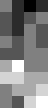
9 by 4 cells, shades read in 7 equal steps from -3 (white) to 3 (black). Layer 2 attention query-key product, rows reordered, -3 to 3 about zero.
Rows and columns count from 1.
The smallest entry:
-3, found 2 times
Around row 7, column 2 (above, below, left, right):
-3 -1 -2 -1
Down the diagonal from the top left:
0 2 0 1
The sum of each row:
7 4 4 2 2 -4 -6 -4 -4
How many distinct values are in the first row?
3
